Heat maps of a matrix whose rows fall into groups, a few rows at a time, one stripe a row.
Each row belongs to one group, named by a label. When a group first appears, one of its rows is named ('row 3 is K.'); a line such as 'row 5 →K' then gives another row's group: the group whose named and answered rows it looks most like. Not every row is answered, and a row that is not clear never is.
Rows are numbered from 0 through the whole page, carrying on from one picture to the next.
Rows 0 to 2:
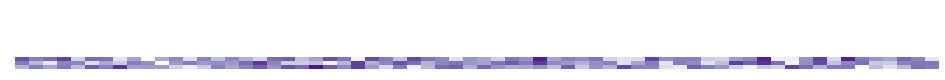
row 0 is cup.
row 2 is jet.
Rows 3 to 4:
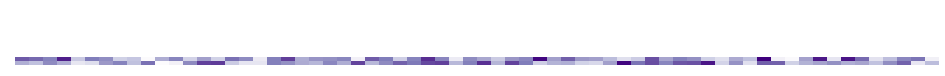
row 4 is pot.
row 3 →cup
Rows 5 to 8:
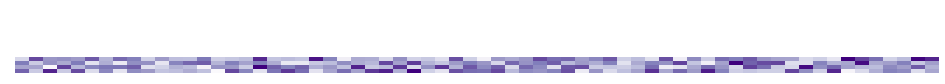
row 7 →jet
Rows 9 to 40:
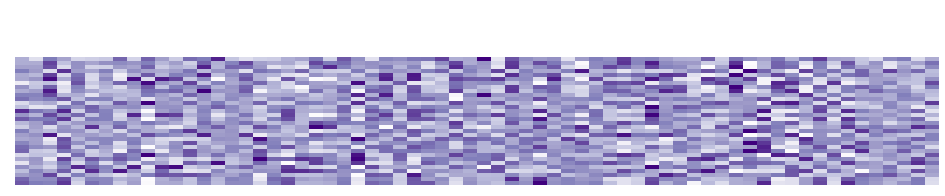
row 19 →cup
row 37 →jet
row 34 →jet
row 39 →cup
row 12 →jet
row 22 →cup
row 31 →cup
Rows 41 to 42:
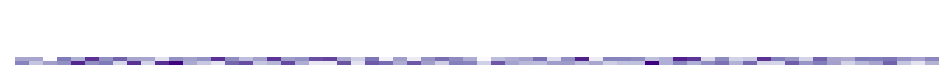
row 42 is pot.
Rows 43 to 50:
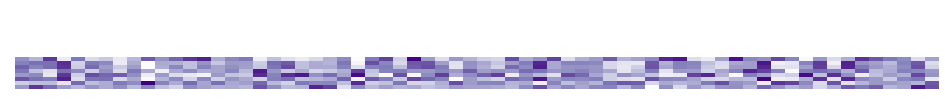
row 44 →cup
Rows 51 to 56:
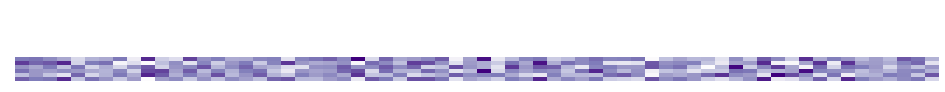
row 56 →cup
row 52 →cup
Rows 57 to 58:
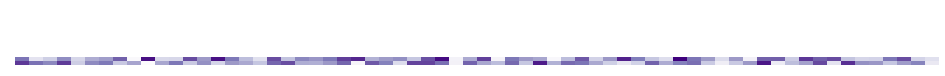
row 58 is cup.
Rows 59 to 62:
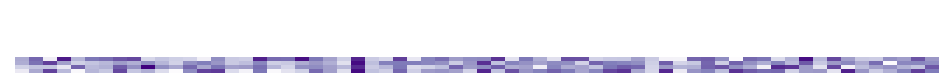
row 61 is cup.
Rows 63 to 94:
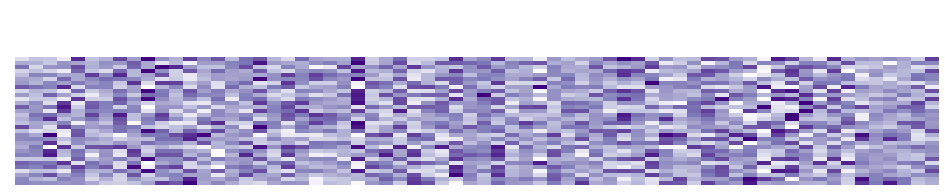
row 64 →jet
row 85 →jet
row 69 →pot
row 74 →jet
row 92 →pot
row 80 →jet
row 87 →pot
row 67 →jet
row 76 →jet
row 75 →cup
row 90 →pot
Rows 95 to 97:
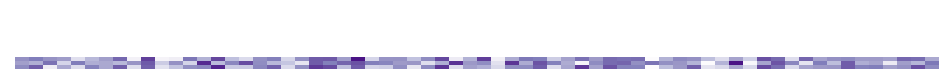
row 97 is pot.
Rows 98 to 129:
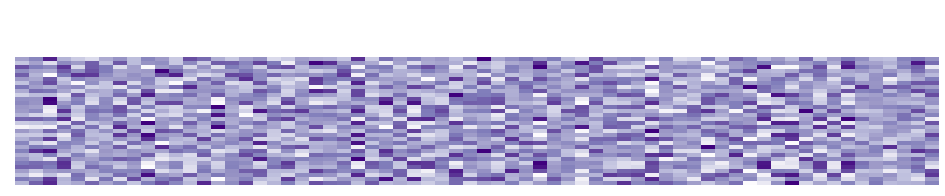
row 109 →pot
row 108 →pot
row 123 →jet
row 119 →jet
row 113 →cup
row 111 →jet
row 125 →cup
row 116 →pot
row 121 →pot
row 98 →pot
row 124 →cup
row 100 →cup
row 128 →pot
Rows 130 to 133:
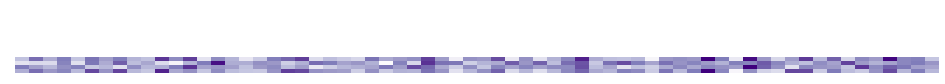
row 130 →jet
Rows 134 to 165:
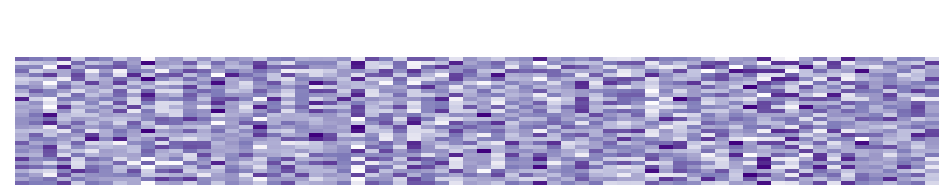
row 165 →cup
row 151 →jet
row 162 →pot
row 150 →pot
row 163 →jet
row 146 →jet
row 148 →pot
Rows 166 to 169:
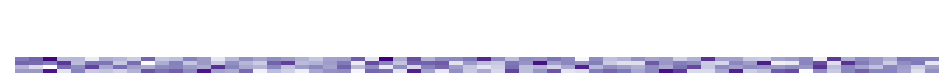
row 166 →pot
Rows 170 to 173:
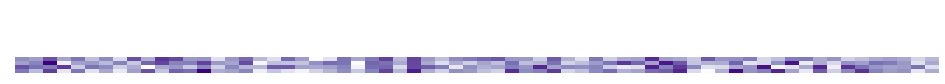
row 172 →cup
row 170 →pot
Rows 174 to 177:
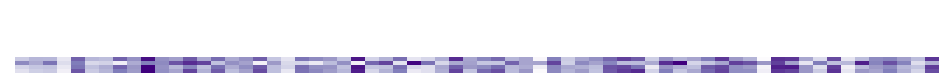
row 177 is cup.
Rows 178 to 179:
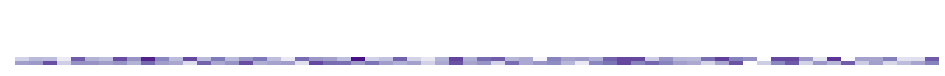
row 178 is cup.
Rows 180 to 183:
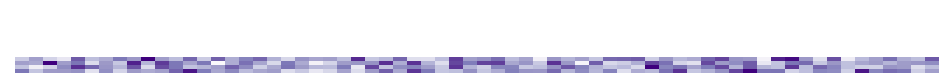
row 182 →pot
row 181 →pot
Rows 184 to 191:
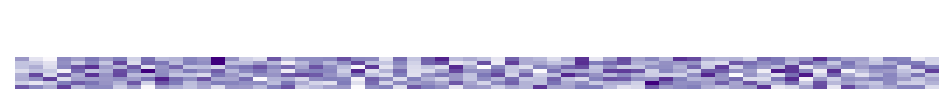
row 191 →cup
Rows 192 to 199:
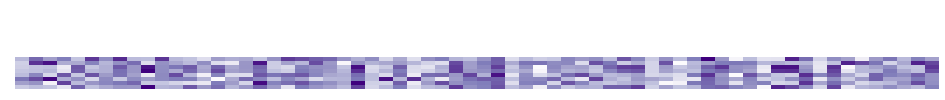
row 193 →pot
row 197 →pot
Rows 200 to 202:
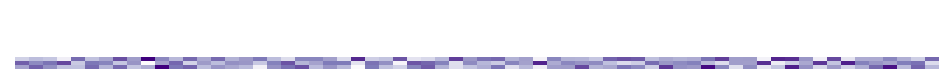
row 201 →cup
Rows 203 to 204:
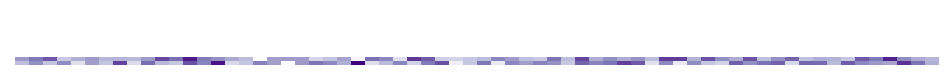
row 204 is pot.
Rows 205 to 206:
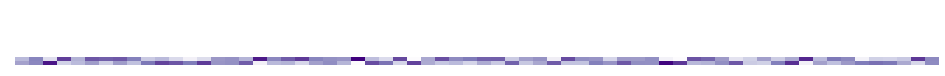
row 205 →jet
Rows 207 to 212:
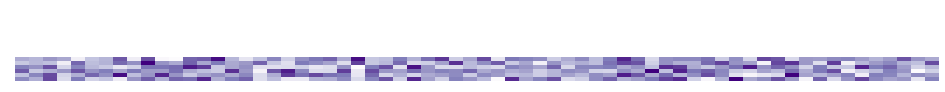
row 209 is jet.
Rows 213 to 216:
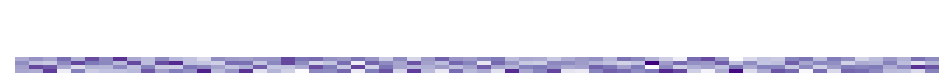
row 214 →pot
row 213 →jet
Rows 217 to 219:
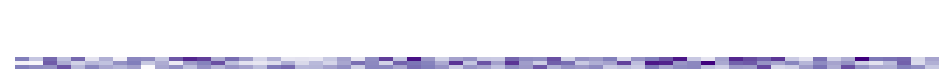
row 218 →pot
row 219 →cup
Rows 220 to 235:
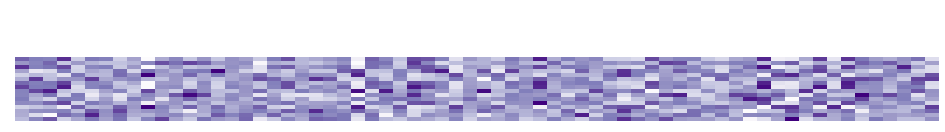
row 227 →cup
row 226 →cup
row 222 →cup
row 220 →cup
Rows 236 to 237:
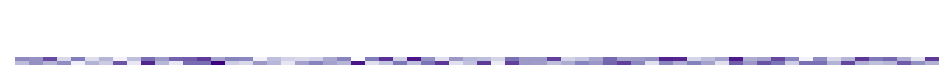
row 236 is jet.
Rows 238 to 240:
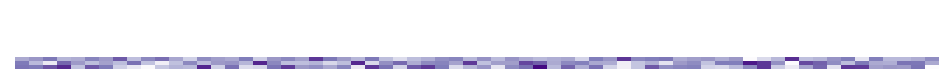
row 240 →cup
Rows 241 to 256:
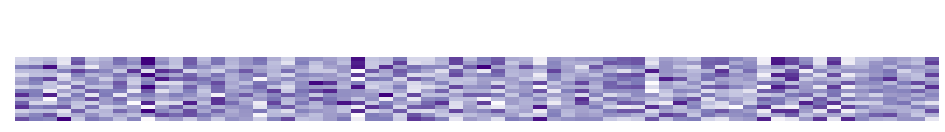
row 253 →cup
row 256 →cup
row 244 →pot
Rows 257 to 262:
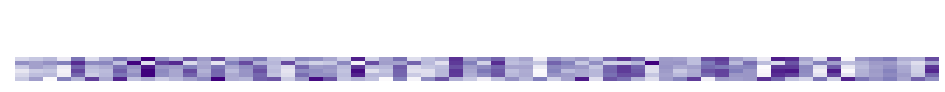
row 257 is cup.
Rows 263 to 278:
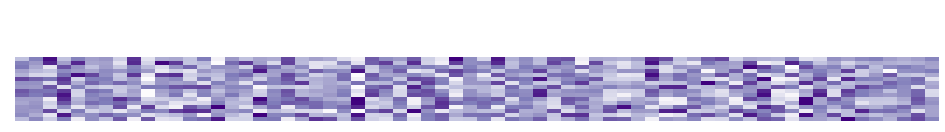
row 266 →jet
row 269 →jet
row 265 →jet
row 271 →cup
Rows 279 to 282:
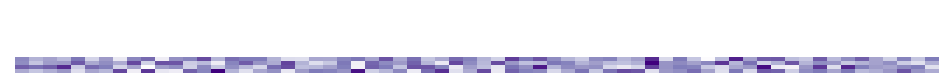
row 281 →cup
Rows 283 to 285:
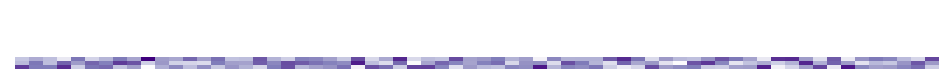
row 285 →cup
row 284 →jet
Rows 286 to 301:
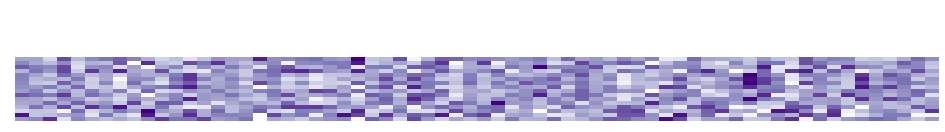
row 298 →jet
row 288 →cup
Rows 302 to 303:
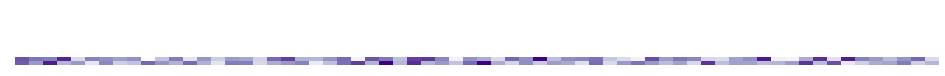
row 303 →pot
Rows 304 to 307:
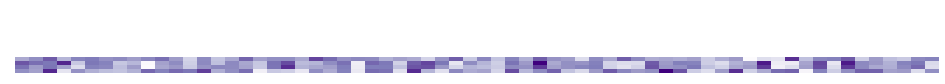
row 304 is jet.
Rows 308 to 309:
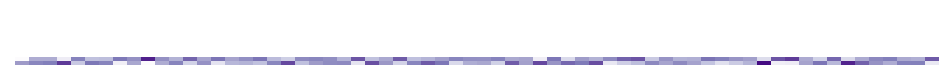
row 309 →cup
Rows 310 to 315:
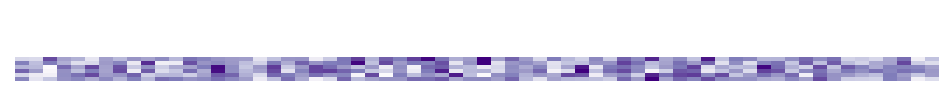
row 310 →pot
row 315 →pot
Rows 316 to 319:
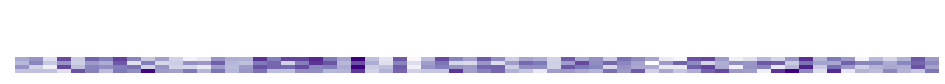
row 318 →jet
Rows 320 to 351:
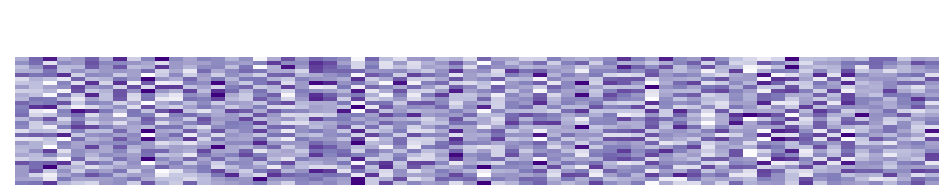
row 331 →cup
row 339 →cup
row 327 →pot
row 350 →jet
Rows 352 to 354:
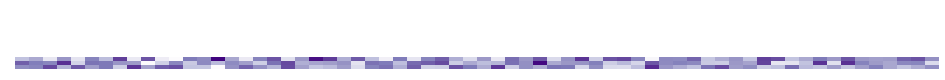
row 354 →pot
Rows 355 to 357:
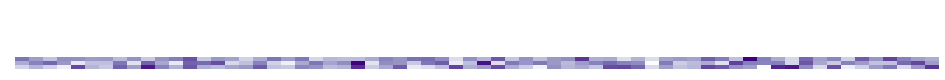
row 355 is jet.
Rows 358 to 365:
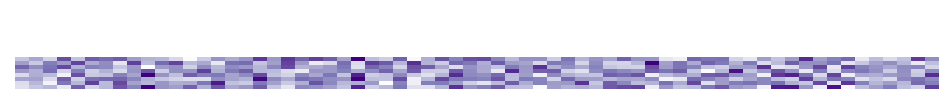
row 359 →pot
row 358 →jet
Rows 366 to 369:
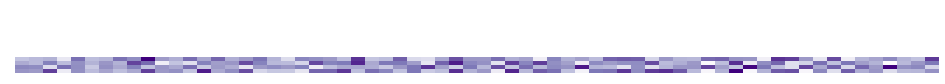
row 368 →jet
